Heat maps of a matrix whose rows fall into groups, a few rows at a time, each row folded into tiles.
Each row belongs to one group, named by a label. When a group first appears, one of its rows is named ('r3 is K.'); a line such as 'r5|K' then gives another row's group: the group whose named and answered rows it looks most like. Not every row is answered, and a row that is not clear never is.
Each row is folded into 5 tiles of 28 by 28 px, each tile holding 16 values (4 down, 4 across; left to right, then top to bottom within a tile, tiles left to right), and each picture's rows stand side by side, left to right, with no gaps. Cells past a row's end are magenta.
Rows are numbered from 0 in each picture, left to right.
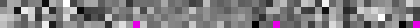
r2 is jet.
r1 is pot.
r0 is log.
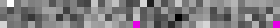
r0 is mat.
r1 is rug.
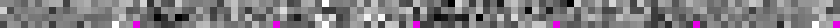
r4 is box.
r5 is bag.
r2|jet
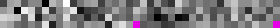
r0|log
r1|rug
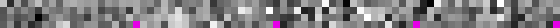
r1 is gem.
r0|rug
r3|box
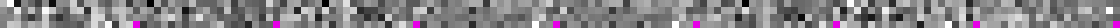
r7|gem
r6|mat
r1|box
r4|bag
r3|bag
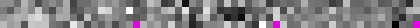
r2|pot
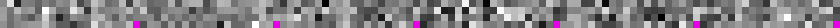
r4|log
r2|log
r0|mat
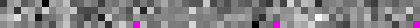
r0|log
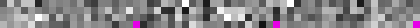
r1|jet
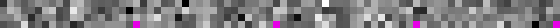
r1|log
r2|jet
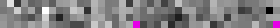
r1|rug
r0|mat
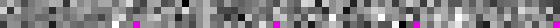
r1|log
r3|gem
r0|bag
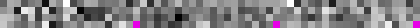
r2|mat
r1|rug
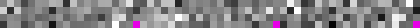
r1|gem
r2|bag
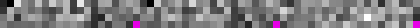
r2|jet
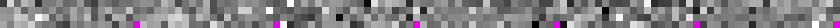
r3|pot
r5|bag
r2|mat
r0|gem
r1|gem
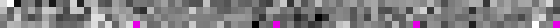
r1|pot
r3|bag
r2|rug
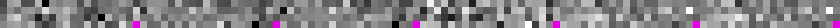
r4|gem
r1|pot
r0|log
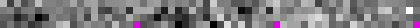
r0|rug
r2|gem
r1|rug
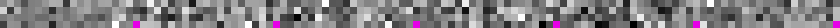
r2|jet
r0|bag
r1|mat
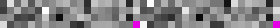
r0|mat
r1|mat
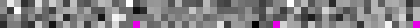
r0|bag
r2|mat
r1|pot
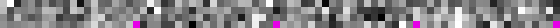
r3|gem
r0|mat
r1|bag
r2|log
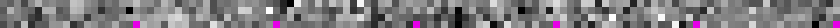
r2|box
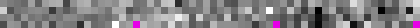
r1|gem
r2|rug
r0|bag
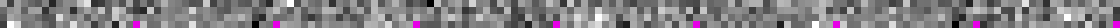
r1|pot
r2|mat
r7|jet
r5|bag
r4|gem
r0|box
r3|box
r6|pot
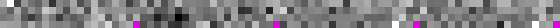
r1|rug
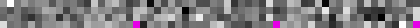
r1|box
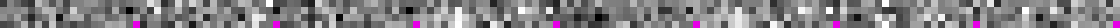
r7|mat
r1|bag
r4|rug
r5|gem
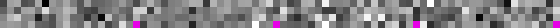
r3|mat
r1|bag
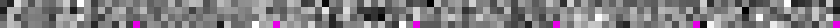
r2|log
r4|gem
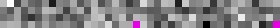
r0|mat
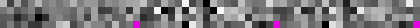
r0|rug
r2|jet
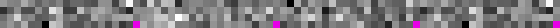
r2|box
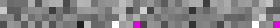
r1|bag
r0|bag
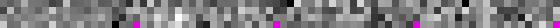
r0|pot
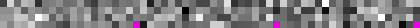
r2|jet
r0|gem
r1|box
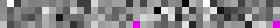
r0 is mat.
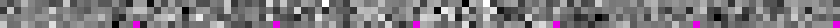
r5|rug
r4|rug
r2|jet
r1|box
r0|pot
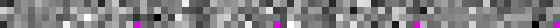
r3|pot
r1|jet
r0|jet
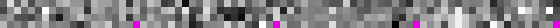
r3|gem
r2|pot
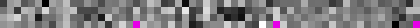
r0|log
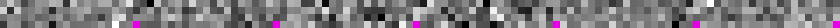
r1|box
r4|pot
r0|bag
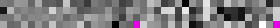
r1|log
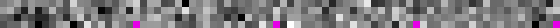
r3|pot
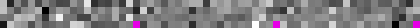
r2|pot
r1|bag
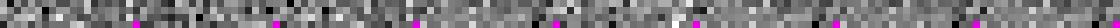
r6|pot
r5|pot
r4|bag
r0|box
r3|pot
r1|rug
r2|box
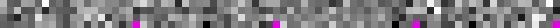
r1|jet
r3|bag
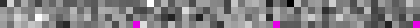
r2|box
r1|mat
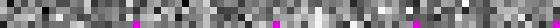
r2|gem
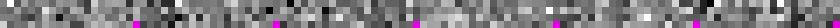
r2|box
